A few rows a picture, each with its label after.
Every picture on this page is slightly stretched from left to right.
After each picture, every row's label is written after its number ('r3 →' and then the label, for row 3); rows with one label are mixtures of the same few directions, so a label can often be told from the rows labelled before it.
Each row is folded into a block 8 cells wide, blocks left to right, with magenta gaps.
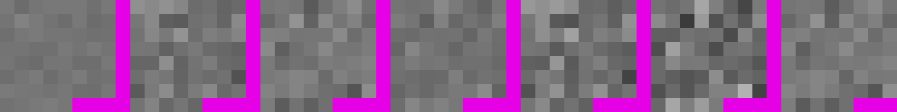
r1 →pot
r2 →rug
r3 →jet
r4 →jet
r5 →rug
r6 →jet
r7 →jet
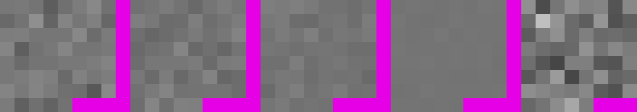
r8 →jet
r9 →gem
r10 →rug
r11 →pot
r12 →pot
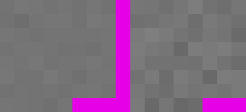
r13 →pot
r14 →gem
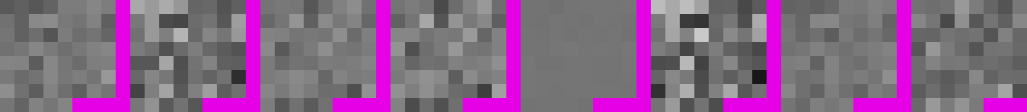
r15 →rug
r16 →rug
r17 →jet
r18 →jet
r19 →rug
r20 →rug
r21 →rug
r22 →jet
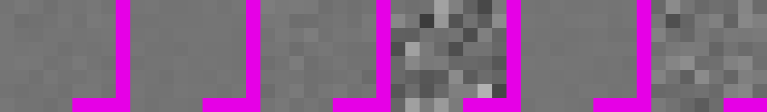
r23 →pot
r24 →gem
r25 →rug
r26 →jet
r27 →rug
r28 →pot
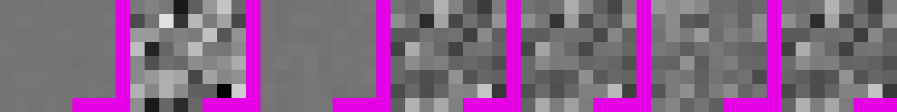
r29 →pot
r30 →jet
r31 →rug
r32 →jet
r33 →jet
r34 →rug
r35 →jet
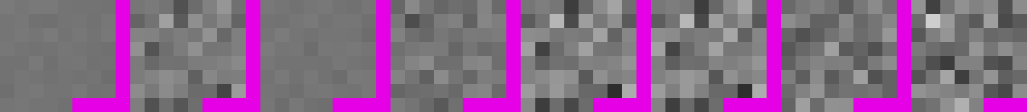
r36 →rug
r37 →jet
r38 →gem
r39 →pot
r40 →jet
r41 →jet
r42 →gem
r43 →pot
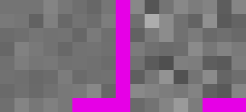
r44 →jet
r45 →pot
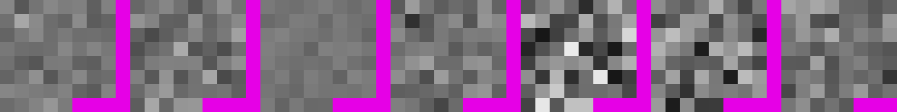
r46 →pot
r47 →gem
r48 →gem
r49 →pot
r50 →gem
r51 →gem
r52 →rug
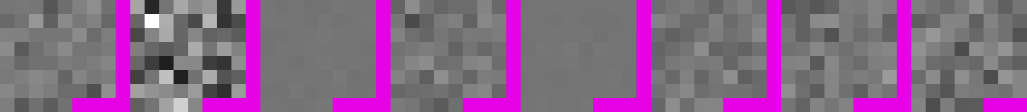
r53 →jet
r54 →pot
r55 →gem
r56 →pot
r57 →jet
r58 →gem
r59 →rug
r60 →gem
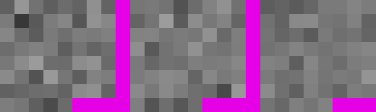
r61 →pot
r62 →jet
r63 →rug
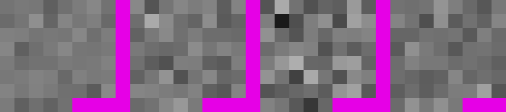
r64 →jet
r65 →pot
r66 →pot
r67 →jet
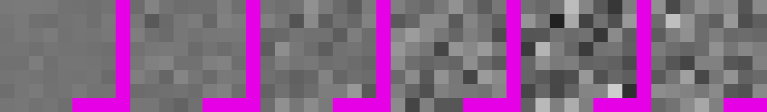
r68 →rug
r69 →pot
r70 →jet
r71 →gem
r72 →jet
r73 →pot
